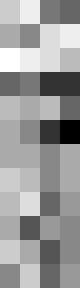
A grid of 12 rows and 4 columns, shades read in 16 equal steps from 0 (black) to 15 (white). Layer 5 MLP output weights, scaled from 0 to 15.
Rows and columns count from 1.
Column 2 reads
14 8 14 7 10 8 10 11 13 5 10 12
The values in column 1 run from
6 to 15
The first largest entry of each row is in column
2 4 1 2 1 1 1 1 2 1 1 2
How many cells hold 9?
3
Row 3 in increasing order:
11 13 14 15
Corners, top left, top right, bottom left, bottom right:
12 6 8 9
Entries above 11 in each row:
2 2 3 0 0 0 0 1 1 0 1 1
